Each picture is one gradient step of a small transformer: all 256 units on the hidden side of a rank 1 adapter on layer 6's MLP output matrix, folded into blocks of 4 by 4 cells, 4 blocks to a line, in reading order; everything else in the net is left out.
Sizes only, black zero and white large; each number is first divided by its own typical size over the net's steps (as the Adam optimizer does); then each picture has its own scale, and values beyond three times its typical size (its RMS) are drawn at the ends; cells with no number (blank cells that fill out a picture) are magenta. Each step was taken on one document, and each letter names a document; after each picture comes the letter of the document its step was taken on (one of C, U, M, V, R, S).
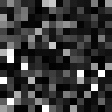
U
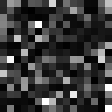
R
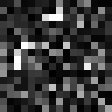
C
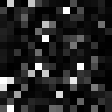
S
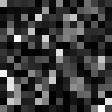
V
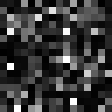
V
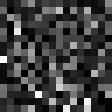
V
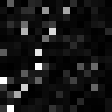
S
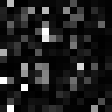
S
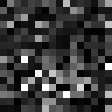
R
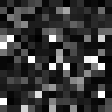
C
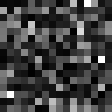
V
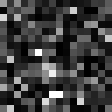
U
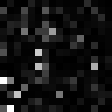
S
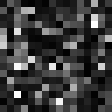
C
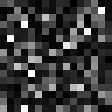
C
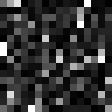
C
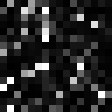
S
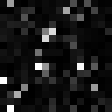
S
